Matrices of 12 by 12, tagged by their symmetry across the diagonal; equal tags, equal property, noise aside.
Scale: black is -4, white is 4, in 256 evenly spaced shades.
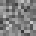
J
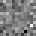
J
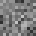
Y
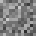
Y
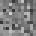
J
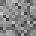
Y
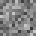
Y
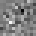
J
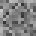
Y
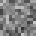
Y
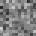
J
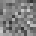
J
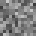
J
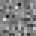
J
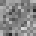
Y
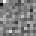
J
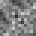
Y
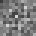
Y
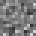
Y
